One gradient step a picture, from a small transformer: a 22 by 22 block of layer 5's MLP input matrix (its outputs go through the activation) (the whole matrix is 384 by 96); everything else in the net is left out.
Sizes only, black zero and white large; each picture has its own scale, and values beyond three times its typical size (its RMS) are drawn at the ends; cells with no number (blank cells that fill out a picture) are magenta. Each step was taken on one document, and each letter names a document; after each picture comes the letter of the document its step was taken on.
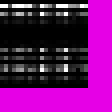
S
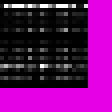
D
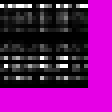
S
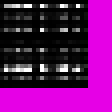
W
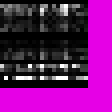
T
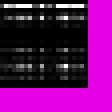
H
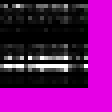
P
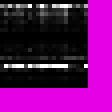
P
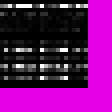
D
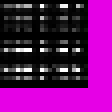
W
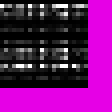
T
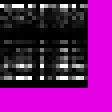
H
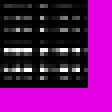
W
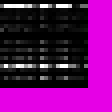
D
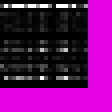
D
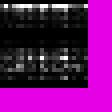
T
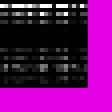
S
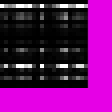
H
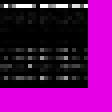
D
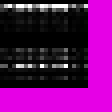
T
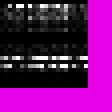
P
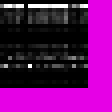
P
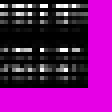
S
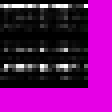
D
